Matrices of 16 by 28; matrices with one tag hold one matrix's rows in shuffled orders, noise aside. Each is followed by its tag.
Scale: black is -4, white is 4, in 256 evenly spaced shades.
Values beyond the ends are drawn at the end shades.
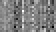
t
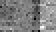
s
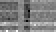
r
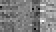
s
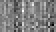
t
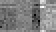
s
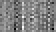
t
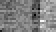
s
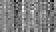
t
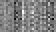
t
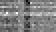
r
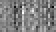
t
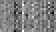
t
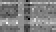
r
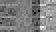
s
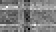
r
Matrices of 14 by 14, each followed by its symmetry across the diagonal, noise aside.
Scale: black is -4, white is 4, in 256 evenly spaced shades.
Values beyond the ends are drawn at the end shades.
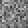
neither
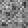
symmetric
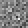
symmetric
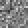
symmetric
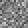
symmetric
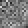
symmetric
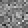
neither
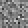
antisymmetric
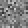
antisymmetric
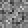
symmetric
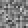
antisymmetric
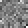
symmetric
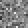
neither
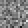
antisymmetric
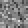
antisymmetric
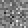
neither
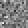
neither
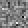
antisymmetric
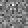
neither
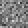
neither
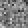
antisymmetric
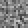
antisymmetric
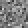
antisymmetric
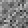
symmetric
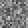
neither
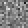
neither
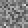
symmetric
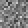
neither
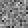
symmetric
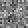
antisymmetric
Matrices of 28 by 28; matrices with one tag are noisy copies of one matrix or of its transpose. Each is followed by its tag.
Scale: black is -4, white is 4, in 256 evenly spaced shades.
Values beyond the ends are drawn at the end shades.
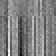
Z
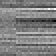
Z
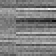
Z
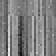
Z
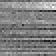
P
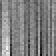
P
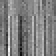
Z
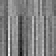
Z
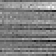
P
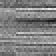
Z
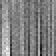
P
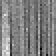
P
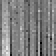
P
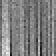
P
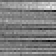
P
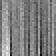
P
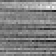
P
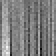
P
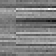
Z
